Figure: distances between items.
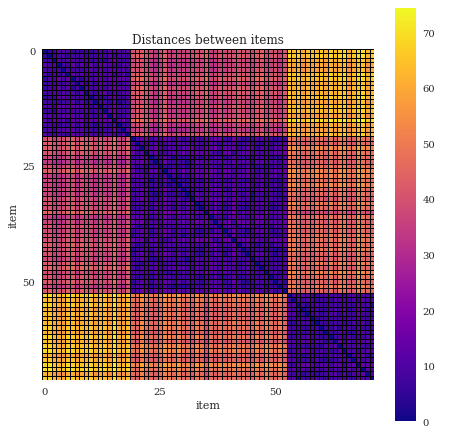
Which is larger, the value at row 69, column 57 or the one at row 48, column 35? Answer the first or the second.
the second
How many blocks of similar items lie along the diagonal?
3
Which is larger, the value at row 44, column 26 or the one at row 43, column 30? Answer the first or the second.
the first
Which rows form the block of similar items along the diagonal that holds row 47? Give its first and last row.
19 to 52
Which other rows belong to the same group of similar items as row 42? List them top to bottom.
19, 20, 21, 22, 23, 24, 25, 26, 27, 28, 29, 30, 31, 32, 33, 34, 35, 36, 37, 38, 39, 40, 41, 43, 44, 45, 46, 47, 48, 49, 50, 51, 52
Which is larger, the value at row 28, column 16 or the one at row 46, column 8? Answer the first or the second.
the second
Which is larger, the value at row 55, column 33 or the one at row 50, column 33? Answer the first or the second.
the first
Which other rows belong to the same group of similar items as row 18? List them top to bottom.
0, 1, 2, 3, 4, 5, 6, 7, 8, 9, 10, 11, 12, 13, 14, 15, 16, 17
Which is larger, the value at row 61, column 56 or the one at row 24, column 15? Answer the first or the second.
the second
